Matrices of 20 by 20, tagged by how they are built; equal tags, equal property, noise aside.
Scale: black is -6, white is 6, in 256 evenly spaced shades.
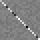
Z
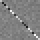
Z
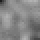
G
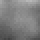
G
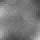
G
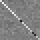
Z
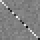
Z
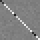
Z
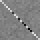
Z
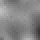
G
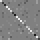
Z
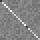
Z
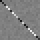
Z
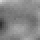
G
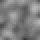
G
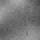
G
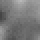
G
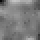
G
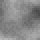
G
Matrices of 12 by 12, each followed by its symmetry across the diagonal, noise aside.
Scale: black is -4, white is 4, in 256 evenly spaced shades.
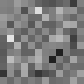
symmetric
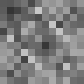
symmetric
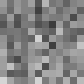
neither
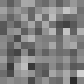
antisymmetric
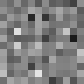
antisymmetric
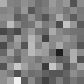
neither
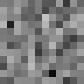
neither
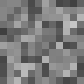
symmetric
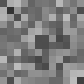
symmetric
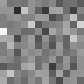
neither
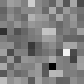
antisymmetric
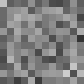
symmetric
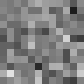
antisymmetric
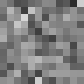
neither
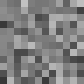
antisymmetric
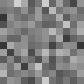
antisymmetric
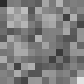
symmetric
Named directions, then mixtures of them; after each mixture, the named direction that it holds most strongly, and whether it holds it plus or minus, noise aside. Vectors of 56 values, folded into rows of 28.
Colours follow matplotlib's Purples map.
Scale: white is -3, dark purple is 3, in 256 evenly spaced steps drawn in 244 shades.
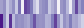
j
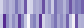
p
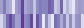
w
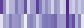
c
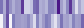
j, minus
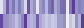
c, minus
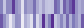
w, minus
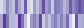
p, plus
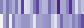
j, minus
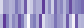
p, plus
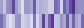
w, minus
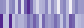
j, plus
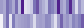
j, minus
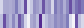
p, plus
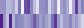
j, plus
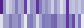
c, plus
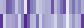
c, minus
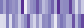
j, minus
